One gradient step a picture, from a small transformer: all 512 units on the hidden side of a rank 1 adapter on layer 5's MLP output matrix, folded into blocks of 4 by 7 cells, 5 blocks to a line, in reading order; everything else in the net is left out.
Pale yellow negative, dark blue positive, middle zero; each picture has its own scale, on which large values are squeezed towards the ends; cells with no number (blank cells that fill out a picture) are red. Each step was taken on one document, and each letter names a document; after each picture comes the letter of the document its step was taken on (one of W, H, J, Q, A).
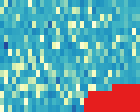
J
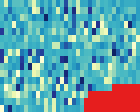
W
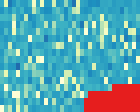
W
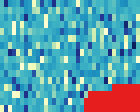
W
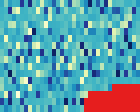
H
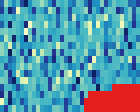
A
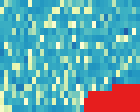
J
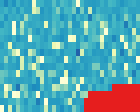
W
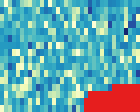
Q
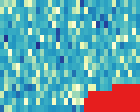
J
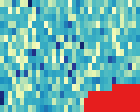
A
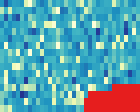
J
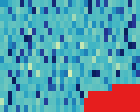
H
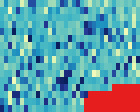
H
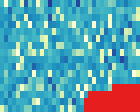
Q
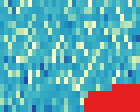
A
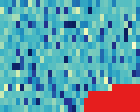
Q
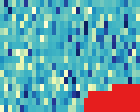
W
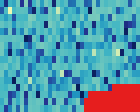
H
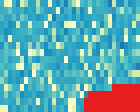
Q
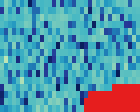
H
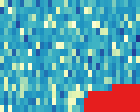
Q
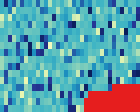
Q
